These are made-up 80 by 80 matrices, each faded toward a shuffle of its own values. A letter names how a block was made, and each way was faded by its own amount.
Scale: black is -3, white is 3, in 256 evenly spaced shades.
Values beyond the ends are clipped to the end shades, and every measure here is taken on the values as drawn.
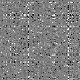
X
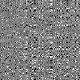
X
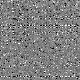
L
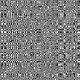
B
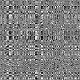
B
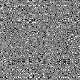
L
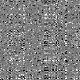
X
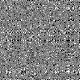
L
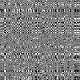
B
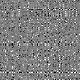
X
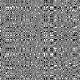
B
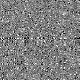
L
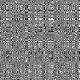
B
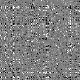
X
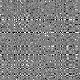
B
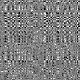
B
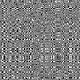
B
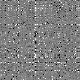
X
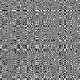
B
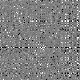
X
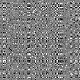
B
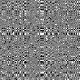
B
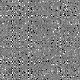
X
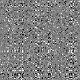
X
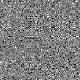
L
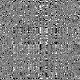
X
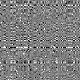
B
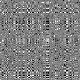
B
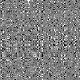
X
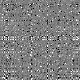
X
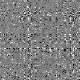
X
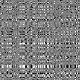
B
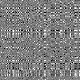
B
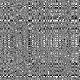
B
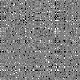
X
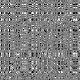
B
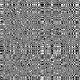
B
